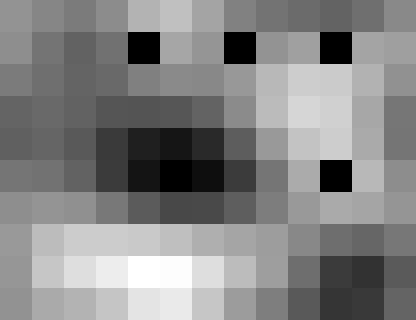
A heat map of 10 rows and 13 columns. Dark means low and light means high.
Lone odd cells: 4, each lower than its neighbours. Ninth with the lowest average: centre. Average level on the scale: 50%. Stripes: none.
